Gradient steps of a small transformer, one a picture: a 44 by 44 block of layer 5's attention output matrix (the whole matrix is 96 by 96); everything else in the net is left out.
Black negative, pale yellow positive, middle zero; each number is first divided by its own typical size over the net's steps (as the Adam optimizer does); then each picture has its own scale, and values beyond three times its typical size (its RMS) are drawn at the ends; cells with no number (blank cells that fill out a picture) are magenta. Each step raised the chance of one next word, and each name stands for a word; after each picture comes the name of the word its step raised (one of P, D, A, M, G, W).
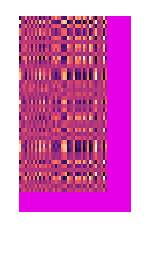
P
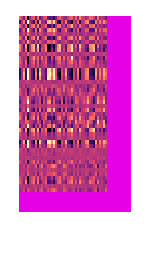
P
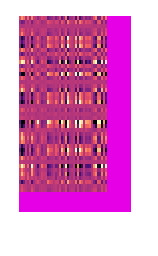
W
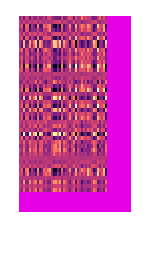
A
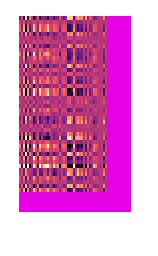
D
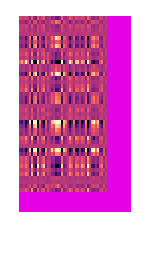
W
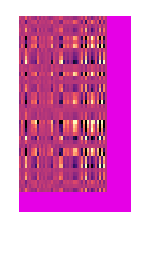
W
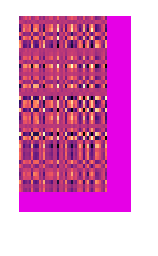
A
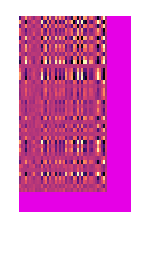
P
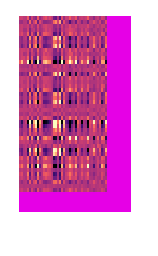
W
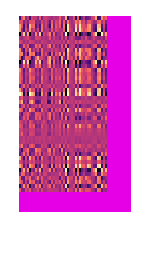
D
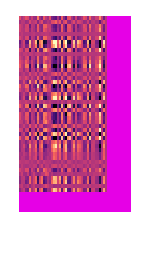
A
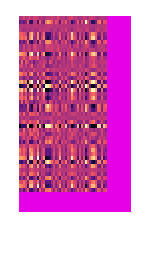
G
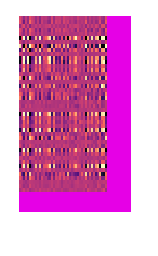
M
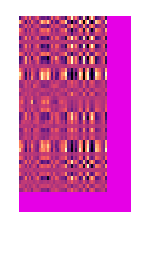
P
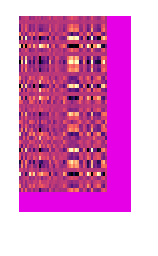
M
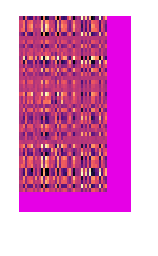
D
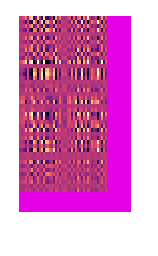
P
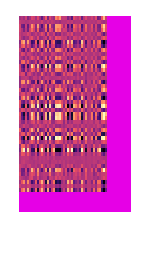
A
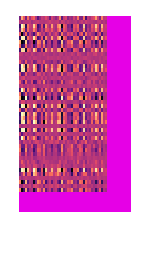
A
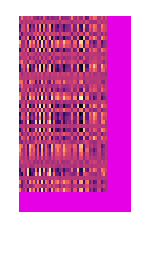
A
